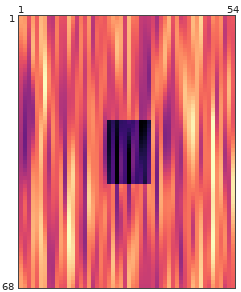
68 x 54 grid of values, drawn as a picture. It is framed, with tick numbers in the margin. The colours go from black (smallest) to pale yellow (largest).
Ninth with the lowest average: centre. Slope: none. Odd patch: lower, in the centre. Grain: streaks running down.
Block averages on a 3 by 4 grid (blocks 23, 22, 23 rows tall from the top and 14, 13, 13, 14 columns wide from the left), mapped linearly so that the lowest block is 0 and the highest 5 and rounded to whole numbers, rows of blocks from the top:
4435 | 3105 | 5445
